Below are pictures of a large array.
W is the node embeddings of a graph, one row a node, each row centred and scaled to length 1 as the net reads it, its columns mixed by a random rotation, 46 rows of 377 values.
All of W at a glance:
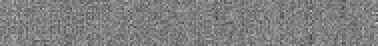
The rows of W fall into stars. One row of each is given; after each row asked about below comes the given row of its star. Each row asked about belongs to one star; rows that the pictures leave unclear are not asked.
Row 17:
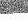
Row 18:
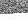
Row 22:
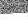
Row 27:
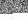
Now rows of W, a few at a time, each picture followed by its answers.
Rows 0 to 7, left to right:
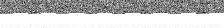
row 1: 17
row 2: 22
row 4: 27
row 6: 27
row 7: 18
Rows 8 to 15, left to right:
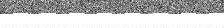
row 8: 18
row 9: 18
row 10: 27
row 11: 27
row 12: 18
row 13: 17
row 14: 27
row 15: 18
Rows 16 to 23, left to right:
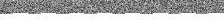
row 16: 18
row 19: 17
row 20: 22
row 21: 27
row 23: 22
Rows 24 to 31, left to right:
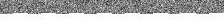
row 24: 17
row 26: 27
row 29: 18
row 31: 27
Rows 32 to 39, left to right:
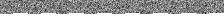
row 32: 22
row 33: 27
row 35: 18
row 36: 22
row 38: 18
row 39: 18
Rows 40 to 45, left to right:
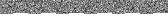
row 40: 22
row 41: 27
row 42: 18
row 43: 18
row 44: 17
